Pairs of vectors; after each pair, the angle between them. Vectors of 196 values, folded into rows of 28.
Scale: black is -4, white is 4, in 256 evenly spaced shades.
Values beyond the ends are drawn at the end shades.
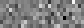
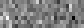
orthogonal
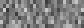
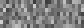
nearly parallel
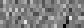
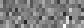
nearly opposite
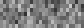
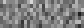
partly opposed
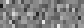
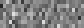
nearly parallel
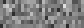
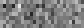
partly opposed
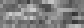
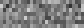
partly aligned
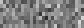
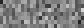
nearly opposite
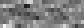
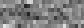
nearly parallel
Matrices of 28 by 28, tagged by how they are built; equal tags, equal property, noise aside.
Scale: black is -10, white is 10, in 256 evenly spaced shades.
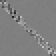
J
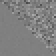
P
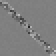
J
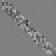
J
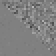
P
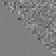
P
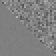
P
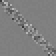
J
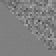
P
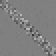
J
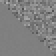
P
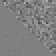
P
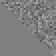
P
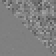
P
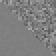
P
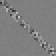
J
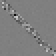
J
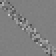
J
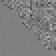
P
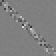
J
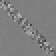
J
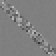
J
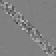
J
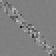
J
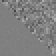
P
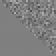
P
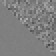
P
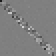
J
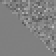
P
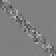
J
